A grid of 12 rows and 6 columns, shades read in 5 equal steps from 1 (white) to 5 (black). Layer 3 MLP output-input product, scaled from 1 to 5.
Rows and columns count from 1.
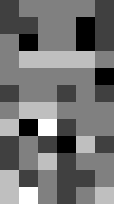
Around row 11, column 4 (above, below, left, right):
4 4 3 4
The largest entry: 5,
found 6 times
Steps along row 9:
down up up down up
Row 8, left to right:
2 5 1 4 3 3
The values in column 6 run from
2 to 5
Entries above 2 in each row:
6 6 6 2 6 6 4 4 5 5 5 3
